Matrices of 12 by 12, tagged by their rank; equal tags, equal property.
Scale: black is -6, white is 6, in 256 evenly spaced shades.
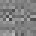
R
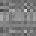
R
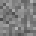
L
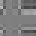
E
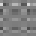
E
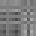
E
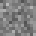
L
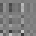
E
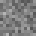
L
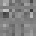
R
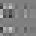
E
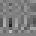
R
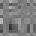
R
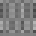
E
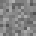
L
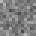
L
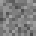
L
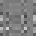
R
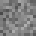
L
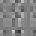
R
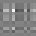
E
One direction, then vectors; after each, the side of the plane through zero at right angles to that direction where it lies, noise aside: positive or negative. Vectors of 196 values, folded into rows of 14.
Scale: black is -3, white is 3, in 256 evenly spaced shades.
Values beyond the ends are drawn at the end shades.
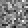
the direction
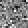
negative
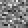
positive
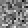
negative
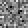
negative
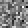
negative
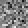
negative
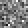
positive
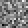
positive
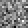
positive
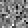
positive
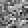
positive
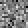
negative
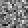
positive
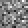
positive
